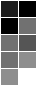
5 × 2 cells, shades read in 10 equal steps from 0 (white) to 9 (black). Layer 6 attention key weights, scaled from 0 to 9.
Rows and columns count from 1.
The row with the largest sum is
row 1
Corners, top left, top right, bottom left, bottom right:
8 9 4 0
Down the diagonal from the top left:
8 5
